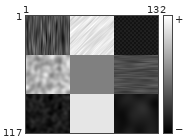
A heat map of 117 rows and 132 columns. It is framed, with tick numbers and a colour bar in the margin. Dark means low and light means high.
It is made of 3 by 3 panels. Panel 1,1: low, streaked downward. Panel 1,2: very high, slanting up to the right, faint in contrast. Panel 1,3: very low, checkered, faint in contrast. Panel 2,1: high, blotchy. Panel 2,2: middling, flat. Panel 2,3: low, streaked across, faint in contrast. Panel 3,1: very low, blotchy, faint in contrast. Panel 3,2: very high, flat. Panel 3,3: very low, smooth, faint in contrast.
